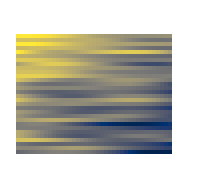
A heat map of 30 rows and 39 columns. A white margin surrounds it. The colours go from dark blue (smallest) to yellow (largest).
The top left is the ninth with the highest average. Streaks run across, left to right. There is an overall slope up to the top left. The bottom right is the ninth with the lowest average. The histogram is bell-shaped.
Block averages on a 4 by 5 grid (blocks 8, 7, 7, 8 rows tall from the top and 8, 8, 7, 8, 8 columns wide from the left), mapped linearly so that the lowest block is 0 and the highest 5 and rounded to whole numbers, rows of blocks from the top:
54432 / 43322 / 32221 / 32100
